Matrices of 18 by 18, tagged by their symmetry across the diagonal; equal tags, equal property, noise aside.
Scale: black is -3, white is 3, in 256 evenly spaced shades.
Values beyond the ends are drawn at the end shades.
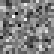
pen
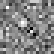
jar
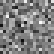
pen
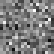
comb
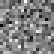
pen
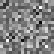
jar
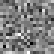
comb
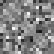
jar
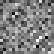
jar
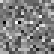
comb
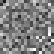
jar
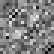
jar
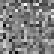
pen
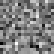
comb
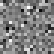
pen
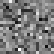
comb
